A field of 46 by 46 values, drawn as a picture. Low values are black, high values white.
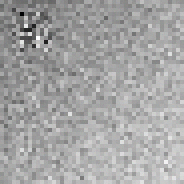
Slope: up to the bottom right. Stripes: none. Ninth with the highest average: bottom right. Odd patch: rougher, in the top left. Roughest part: top left.
